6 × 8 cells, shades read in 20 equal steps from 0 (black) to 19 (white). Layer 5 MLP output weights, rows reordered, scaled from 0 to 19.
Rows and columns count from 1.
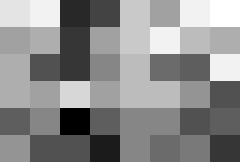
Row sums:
107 101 80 98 57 56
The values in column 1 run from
7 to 17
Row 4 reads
13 12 16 12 14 14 11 6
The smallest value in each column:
7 6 0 2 10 8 6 4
